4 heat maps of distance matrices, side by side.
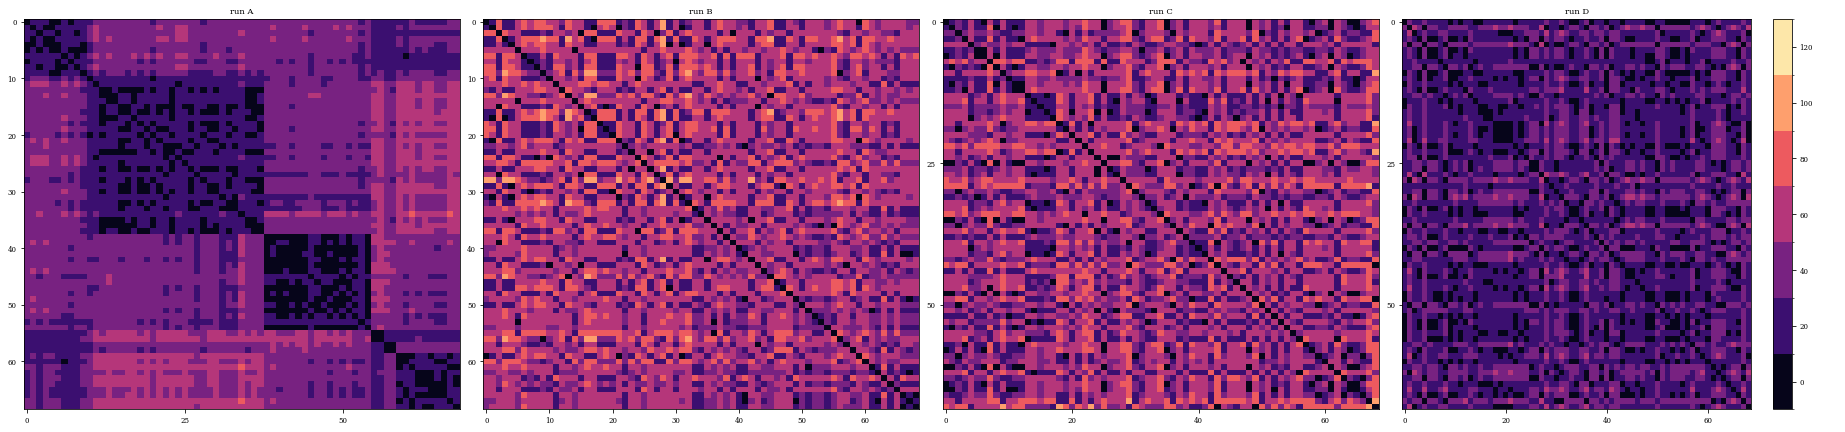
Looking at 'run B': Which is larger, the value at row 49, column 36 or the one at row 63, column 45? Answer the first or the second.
the second
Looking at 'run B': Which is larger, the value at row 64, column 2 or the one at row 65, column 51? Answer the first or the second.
the second
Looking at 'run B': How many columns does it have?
69
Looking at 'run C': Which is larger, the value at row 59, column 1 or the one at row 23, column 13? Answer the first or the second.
the second
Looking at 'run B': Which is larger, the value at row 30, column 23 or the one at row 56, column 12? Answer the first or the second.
the second
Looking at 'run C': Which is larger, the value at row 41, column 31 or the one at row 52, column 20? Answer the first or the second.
the second
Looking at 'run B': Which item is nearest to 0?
59
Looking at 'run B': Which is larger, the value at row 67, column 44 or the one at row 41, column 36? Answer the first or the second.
the second
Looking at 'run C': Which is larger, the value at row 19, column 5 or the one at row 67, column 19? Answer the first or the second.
the first
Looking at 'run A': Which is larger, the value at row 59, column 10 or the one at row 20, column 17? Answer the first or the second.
the first
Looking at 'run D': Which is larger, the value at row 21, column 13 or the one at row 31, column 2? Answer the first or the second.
the second
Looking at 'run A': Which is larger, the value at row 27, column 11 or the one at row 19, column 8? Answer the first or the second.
the second
